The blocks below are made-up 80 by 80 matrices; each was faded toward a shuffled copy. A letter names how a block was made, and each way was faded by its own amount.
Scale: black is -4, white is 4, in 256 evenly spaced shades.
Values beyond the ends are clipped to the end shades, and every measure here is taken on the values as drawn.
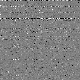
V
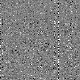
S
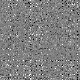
S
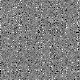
S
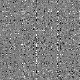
S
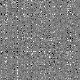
S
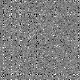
S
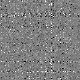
S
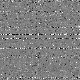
V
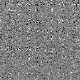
S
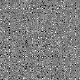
S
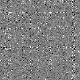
S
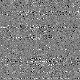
V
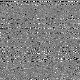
V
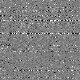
V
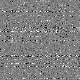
V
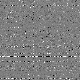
V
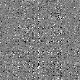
S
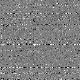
V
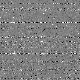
V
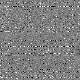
V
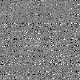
V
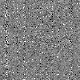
S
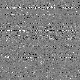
V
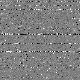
V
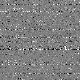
V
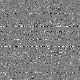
V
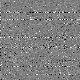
V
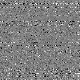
V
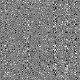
S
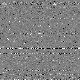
V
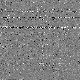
V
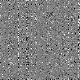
S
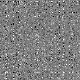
S
